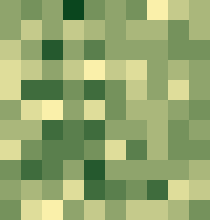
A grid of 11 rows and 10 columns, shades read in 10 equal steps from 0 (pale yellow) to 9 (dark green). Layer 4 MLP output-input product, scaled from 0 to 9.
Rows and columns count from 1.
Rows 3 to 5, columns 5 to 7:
6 4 4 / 0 2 1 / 7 5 2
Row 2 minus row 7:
1 -1 -3 -4 -4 0 -1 0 0 -1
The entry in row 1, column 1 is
4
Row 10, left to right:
4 3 4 1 7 6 5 7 1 2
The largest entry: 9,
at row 1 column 4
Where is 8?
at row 3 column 3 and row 9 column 5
